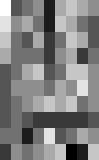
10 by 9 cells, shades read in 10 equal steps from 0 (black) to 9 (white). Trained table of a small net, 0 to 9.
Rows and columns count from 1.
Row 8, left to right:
3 4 3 2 2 2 2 2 3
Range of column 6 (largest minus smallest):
5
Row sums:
46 44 42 37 46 46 47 23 39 37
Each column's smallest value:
2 3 1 2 1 2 0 1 3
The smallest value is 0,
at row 10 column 7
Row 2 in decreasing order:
8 7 6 6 5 4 4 3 1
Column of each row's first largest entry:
1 1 1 1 4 8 5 2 5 6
